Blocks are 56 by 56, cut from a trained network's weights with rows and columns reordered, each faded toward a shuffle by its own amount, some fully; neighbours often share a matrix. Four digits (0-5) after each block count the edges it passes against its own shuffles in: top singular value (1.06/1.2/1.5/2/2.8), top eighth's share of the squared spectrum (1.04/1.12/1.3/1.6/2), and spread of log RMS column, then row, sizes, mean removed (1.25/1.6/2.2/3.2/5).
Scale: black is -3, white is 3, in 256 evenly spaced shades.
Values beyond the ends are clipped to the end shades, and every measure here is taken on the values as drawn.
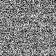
1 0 0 0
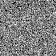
0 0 0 0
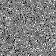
2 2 0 1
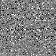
3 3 1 2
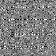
3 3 0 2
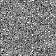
2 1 1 0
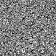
3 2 0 1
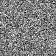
0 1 0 0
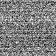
3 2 0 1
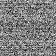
2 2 0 0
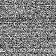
3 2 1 0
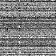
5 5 1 3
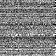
4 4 2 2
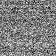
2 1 0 0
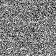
0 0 0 0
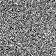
0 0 0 0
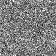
0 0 0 0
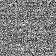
1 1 0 0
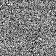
0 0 0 0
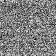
1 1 0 0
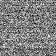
2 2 0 0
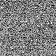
1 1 0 0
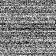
4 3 0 2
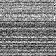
5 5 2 3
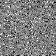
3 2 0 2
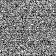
1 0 0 0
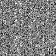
2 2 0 1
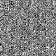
2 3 1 2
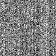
3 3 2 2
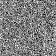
0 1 0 0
